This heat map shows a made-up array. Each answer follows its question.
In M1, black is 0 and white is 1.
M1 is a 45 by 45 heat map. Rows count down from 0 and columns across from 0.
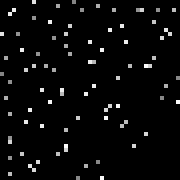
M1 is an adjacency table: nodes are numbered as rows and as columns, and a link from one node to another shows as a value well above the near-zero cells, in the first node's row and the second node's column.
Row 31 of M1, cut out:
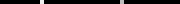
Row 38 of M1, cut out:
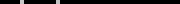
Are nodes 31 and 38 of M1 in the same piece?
yes
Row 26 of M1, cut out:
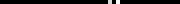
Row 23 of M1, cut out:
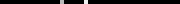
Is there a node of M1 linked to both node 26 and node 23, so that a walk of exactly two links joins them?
no
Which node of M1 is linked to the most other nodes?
node 2
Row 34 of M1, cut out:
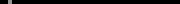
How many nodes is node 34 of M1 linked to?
1
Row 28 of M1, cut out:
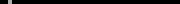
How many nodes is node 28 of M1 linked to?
1
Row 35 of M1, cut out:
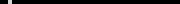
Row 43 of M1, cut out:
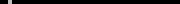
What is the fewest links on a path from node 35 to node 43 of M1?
2
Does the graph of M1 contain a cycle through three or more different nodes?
yes
